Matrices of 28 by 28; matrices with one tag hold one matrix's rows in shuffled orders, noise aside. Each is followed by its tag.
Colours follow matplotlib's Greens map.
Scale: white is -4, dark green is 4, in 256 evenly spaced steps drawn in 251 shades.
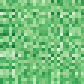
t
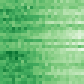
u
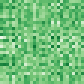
t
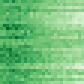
u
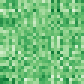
t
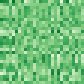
t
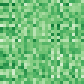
t
